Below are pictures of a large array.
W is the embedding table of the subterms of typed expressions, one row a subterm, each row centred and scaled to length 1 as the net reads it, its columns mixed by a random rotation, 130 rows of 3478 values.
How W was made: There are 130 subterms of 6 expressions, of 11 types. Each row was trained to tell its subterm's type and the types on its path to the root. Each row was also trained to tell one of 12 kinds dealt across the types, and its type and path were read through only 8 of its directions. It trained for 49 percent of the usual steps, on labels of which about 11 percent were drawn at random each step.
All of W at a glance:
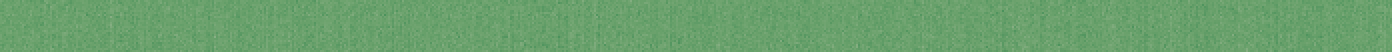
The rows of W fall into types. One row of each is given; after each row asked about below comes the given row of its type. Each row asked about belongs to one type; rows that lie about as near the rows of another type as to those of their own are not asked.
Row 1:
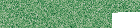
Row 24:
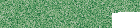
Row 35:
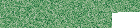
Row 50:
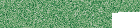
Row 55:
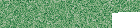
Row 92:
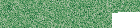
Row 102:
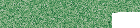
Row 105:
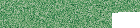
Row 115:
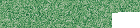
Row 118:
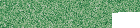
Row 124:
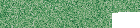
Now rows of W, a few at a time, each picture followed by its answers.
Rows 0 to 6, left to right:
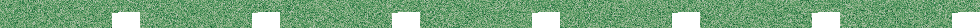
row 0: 24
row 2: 92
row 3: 35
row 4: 118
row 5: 35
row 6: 1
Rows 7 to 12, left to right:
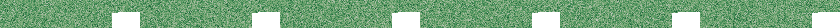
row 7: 24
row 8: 55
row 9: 115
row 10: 102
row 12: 105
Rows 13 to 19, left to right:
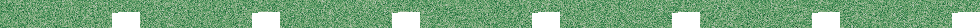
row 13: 118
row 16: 92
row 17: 50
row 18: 35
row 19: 124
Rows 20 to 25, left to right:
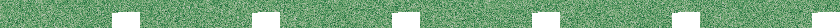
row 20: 24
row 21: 118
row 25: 35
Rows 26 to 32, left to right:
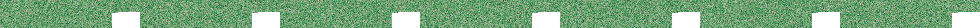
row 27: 118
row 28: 24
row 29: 105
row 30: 102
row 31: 1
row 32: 55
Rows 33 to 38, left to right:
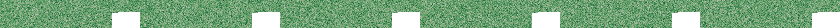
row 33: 35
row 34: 118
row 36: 102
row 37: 24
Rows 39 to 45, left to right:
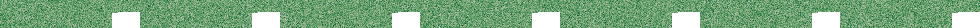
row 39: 124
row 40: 92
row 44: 115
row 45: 105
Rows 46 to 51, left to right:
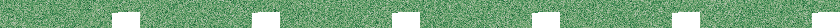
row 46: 1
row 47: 50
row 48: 92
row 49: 124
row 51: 1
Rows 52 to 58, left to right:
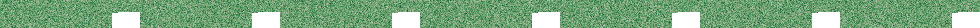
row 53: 124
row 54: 102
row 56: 115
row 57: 50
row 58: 92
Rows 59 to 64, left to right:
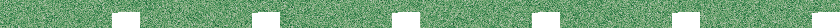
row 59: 105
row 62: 102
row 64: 50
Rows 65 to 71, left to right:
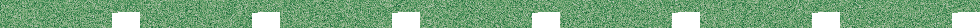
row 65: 35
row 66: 50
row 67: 92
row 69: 102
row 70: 50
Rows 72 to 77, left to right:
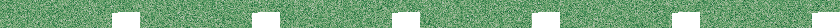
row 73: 105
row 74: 124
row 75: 35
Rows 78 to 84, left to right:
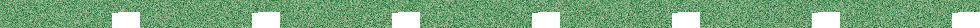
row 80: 35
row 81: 102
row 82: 92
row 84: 24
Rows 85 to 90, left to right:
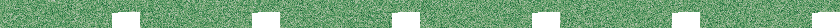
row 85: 1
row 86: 115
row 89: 105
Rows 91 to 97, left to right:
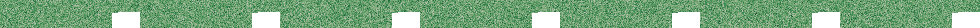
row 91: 24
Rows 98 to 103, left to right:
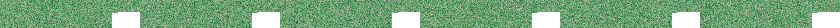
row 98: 105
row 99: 102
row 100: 24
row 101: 1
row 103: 118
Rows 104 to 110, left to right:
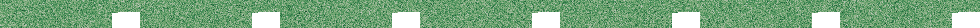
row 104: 1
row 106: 118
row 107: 92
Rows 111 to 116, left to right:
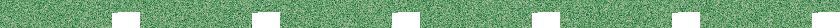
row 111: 115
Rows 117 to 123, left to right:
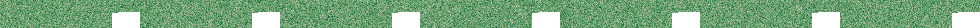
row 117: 105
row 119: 24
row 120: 102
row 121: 124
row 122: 50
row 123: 92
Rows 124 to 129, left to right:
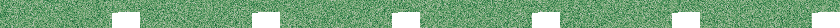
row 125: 92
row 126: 1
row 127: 102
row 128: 115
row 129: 24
